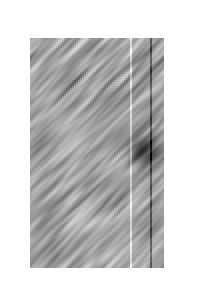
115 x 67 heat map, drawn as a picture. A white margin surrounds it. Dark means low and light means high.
Columns 51 and 61 stand out from the rest. Overall the values sit about 60% of the way up the scale. The values are skewed, with a long tail toward low values. The middle right is the ninth with the lowest average. One dip sinks in the middle right.
